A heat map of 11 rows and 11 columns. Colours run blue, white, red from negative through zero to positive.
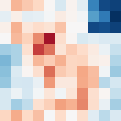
Stripes: none. Ninth with the lowest average: top right. Odd patch: lower, in the top right. Roughest part: top right.
